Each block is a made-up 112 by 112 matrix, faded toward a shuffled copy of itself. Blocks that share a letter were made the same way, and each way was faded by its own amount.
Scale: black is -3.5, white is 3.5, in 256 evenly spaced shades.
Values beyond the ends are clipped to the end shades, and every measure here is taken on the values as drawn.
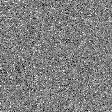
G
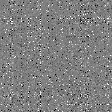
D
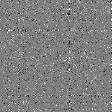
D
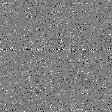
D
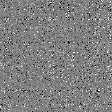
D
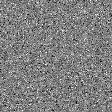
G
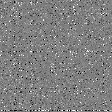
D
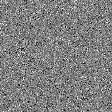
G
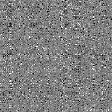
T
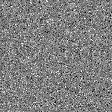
G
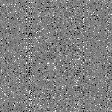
T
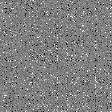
D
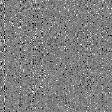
T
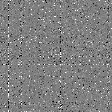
D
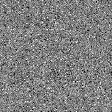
G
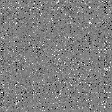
D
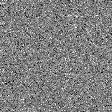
G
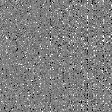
T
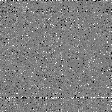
D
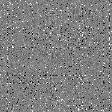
D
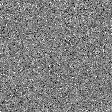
G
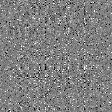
T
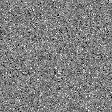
G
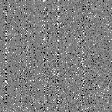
T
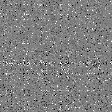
D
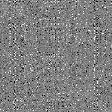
T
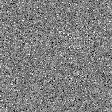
G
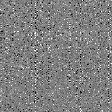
T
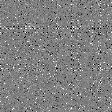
D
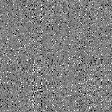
T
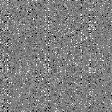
T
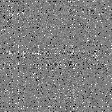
D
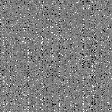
T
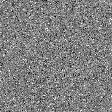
G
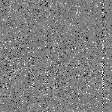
D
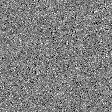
G
